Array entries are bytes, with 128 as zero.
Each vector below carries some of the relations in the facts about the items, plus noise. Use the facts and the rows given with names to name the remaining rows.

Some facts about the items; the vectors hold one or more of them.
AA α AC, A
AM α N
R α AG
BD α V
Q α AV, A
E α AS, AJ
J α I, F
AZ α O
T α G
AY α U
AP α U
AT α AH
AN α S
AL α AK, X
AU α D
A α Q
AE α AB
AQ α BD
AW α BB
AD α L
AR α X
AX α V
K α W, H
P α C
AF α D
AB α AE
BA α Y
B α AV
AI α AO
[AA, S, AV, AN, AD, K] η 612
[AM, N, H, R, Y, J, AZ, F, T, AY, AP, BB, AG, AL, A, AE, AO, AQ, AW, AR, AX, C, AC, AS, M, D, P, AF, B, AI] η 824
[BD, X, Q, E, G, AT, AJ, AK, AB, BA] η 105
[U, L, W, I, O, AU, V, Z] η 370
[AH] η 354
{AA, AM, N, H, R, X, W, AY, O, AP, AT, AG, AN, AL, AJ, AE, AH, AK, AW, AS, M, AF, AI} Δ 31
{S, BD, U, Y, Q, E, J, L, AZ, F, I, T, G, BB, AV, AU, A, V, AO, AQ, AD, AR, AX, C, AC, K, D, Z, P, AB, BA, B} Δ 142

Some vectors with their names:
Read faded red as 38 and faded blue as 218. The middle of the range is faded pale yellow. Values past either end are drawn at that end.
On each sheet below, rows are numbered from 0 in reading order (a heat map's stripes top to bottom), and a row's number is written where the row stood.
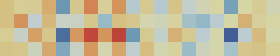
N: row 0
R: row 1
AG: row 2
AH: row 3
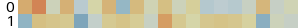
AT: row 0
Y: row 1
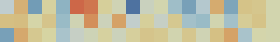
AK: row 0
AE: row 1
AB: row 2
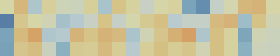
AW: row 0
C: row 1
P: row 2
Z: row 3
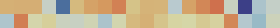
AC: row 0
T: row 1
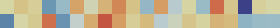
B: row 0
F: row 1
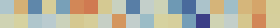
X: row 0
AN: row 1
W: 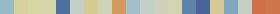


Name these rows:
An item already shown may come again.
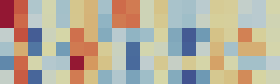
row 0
AA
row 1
AA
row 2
AL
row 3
X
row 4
AR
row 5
AL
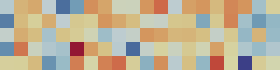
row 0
V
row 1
J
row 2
E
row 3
AR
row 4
Q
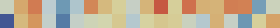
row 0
BD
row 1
U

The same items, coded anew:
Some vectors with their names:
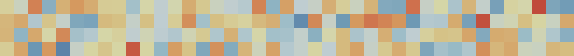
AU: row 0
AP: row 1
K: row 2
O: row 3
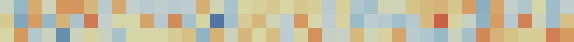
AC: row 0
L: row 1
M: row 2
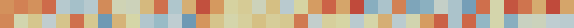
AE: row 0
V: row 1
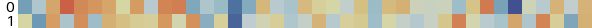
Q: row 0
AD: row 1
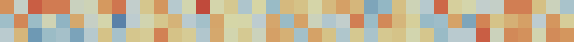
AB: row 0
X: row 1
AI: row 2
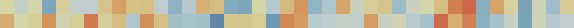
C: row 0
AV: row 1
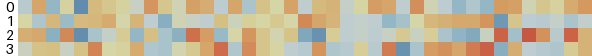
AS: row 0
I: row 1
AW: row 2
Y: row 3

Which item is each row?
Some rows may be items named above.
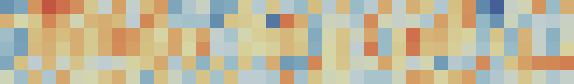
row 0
A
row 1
B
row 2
E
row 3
E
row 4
AA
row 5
J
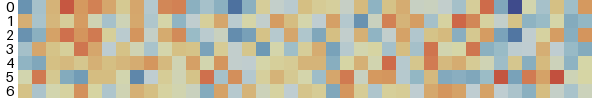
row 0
Q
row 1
U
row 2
A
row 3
AR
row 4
E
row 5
AF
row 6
AQ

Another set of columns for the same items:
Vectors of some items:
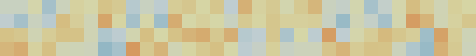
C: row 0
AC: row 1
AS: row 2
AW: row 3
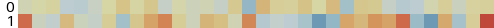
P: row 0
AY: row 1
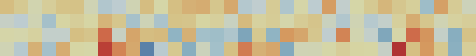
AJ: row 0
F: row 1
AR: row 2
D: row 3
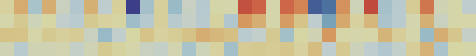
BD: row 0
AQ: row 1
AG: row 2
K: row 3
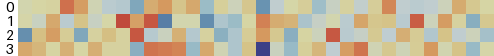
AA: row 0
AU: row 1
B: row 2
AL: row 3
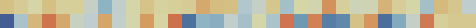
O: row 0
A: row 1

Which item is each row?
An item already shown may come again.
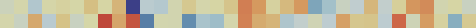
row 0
V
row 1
AU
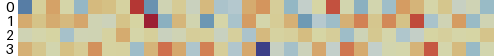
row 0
AV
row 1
AF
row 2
E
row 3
X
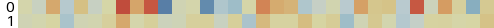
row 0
AU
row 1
E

